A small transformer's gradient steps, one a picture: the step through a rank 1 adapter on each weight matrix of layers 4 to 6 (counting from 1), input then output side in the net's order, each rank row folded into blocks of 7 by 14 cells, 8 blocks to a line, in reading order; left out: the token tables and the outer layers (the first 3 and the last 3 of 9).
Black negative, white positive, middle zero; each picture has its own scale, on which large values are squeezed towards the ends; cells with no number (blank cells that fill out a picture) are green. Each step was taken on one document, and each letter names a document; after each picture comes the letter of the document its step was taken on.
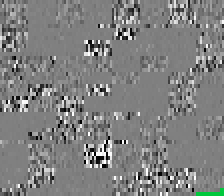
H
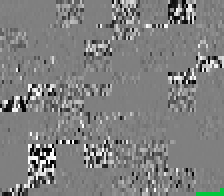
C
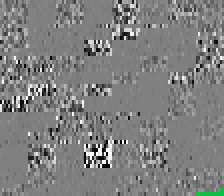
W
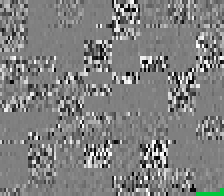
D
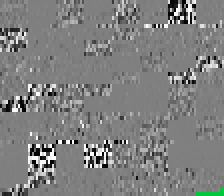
C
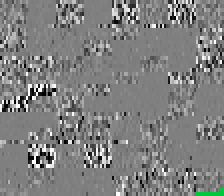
W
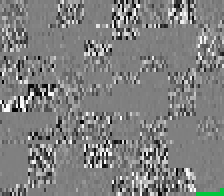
D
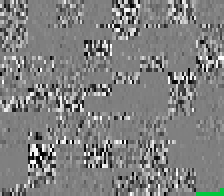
D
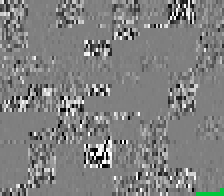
H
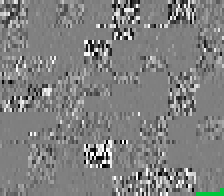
H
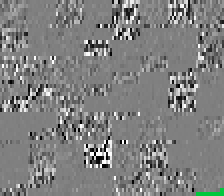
H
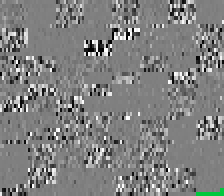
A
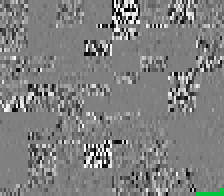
D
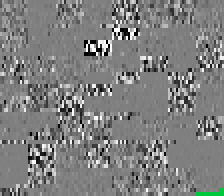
D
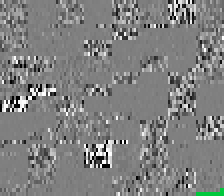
W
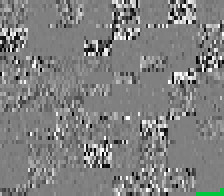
A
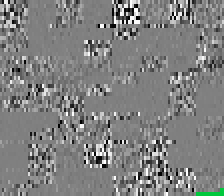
H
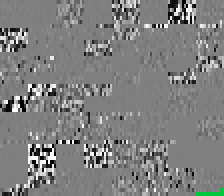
C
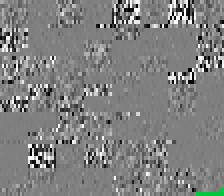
H
